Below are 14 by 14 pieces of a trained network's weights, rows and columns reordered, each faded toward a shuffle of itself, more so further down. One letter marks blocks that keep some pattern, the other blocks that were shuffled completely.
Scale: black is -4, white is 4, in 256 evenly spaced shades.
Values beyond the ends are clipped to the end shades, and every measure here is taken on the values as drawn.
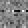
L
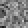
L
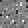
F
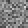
F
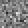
F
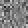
L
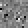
F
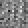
L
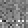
L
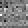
L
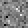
F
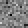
F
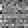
L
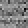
L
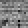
L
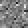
F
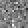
F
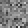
L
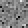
F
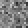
L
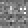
L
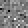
F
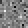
F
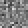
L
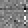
L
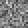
F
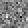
F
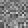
L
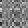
L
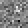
F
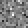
F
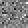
F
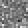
F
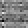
L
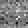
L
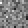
F
